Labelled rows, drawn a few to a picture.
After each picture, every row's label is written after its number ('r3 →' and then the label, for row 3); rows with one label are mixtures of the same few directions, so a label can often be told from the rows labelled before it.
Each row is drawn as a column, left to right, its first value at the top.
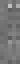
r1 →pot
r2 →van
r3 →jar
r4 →pot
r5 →jar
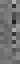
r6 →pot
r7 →van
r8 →pot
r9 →pot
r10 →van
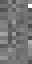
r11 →pot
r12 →pot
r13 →van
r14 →pot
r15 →pot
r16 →pot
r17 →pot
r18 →jar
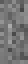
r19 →pot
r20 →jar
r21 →van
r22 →pot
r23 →pot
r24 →van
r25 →pot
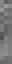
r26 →van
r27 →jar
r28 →jar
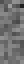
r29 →jar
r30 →van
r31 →jar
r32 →pot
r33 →pot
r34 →jar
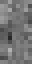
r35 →pot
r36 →pot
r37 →van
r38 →van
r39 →jar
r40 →pot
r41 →van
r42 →pot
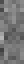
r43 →van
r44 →van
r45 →pot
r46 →pot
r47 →pot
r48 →van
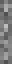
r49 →pot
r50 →van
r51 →jar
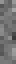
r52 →jar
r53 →van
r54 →jar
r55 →van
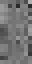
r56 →pot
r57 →pot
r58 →jar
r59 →pot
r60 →jar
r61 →van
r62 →jar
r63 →jar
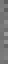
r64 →van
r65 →pot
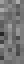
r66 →pot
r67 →van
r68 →van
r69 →van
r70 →jar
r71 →van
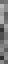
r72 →pot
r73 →van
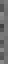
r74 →van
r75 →jar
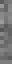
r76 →pot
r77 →van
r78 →pot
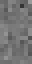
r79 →van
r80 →pot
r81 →van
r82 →jar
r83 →van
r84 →jar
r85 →jar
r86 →jar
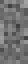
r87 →van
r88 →pot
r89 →jar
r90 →pot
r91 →van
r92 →jar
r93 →jar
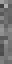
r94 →jar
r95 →jar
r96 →pot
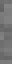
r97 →van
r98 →pot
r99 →pot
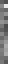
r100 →pot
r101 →jar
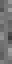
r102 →van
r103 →van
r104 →van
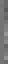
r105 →pot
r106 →pot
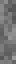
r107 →pot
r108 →jar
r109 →van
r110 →pot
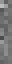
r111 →jar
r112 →jar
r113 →pot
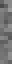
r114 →jar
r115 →pot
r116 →van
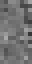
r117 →pot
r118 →van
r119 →jar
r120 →jar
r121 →pot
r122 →jar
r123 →pot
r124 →pot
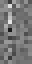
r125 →pot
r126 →van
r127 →pot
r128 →jar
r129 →jar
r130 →van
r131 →pot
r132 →jar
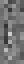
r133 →jar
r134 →van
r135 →pot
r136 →jar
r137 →van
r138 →van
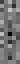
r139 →pot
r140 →pot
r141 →pot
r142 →jar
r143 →van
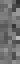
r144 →van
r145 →van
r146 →jar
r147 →van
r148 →jar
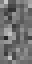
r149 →jar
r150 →jar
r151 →pot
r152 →van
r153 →van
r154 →pot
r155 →van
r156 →jar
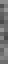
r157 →pot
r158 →van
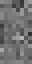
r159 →van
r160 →pot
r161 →van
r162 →jar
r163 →van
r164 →jar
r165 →jar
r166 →pot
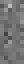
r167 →jar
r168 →pot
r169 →jar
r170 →van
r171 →van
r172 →pot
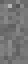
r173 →jar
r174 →pot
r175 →jar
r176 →van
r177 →jar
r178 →pot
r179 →jar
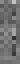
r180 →pot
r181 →pot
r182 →pot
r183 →jar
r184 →van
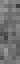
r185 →pot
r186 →van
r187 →pot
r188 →pot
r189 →jar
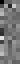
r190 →jar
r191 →jar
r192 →jar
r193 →jar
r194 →van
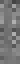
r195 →pot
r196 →van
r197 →jar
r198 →pot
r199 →jar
